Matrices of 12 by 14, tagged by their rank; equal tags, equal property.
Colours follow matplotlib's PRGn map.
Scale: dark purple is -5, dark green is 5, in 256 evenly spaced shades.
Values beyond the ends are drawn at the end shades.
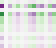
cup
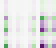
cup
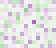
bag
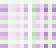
cup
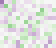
bag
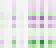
cup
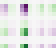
cup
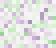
bag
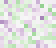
bag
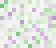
bag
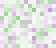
bag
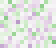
bag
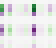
cup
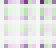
cup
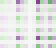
cup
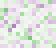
bag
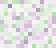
bag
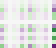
cup
